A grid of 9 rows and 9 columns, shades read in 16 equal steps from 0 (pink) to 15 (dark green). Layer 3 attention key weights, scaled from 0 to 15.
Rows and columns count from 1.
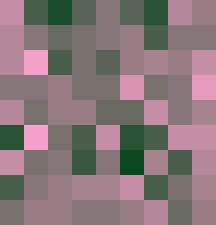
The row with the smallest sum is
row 3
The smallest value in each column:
3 0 6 5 3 2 3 3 1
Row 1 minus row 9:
-5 5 8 3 0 4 9 -5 0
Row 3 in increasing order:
0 3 4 5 6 6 8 10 11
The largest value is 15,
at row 7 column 6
